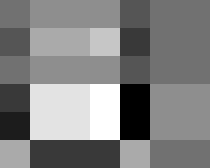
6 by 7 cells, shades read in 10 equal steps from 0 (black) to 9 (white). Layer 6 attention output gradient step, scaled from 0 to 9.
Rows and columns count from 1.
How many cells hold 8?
4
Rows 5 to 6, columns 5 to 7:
0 5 5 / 6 4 4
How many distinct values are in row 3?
3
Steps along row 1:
up same same down up same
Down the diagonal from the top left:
4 6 5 9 0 4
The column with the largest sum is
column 4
